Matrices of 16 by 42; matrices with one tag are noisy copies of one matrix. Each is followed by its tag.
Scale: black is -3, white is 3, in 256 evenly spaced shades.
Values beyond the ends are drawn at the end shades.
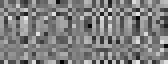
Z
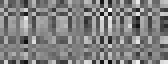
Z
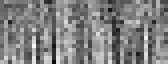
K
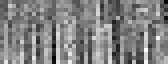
K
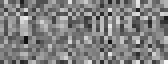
Z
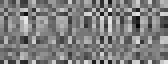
Z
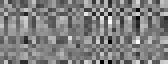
Z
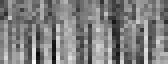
K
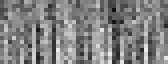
K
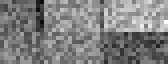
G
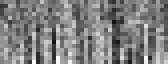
K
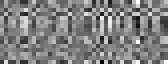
Z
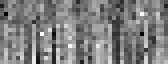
K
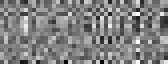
Z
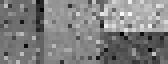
G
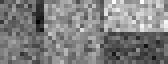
G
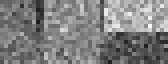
G
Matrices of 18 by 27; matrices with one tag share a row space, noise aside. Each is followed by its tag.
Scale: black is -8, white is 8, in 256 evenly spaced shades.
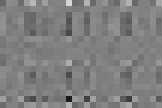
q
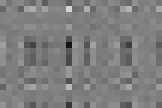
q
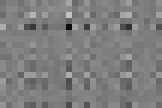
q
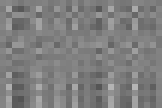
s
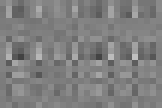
s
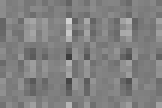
q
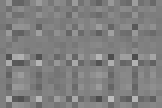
s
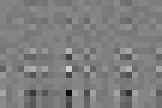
q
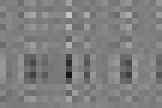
q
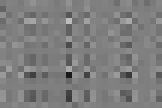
q
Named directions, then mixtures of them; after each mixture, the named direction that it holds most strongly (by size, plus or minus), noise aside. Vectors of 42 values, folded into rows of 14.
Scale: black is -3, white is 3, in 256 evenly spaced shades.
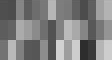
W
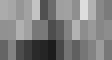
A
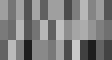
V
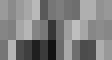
A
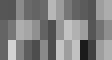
W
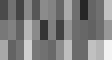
V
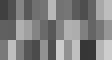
W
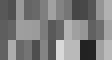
W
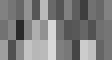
A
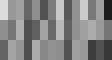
V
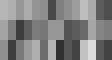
W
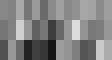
A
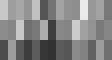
A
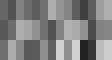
W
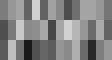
V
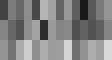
V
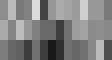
A
